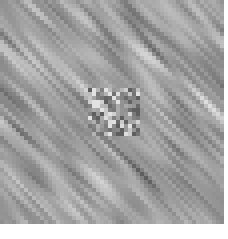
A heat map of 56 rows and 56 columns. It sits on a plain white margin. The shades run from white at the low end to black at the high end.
An odd patch, rougher than its surroundings, sits in the centre. No overall slope runs across the table. The centre is the roughest part. Streaks slant down to the right. Neither half mirrors the other.
